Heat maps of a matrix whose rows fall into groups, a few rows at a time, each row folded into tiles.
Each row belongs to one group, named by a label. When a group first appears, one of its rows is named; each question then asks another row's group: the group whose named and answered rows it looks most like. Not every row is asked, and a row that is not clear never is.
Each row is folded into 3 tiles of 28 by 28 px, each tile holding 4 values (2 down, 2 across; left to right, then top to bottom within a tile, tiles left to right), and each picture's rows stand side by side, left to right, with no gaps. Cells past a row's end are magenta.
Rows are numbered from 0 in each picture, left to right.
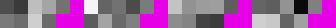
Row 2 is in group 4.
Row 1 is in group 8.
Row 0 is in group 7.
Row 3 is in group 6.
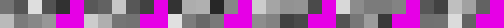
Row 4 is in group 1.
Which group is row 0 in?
6
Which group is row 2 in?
6
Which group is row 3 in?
4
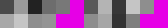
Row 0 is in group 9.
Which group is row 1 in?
9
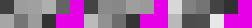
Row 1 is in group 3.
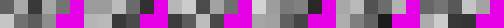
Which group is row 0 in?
9
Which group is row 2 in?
1
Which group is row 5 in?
3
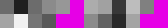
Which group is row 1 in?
9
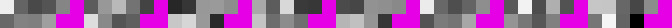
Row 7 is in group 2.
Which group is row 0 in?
8
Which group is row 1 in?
6
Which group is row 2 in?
3
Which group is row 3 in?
6
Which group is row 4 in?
3
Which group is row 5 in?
8
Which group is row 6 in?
9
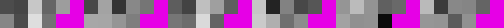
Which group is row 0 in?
7
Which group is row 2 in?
7
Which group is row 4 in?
2
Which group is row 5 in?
8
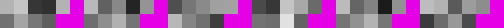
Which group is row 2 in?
3
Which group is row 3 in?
7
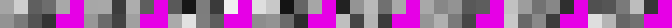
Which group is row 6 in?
4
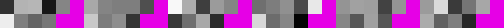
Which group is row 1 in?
4
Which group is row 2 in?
1
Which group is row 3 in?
3
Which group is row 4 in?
2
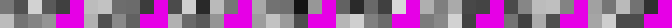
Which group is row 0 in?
6
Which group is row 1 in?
4
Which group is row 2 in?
9
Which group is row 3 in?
2
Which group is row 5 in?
2
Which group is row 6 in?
7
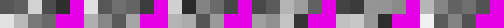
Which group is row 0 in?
6
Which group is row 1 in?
8
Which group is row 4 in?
3
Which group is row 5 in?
4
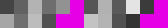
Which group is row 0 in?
7
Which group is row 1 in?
9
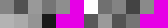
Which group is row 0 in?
3
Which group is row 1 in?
8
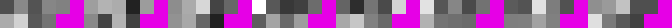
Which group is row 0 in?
9
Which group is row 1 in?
2
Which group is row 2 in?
2
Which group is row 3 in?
8
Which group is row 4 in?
3
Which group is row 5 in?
8
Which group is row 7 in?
6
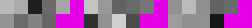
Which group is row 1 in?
1
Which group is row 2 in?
2
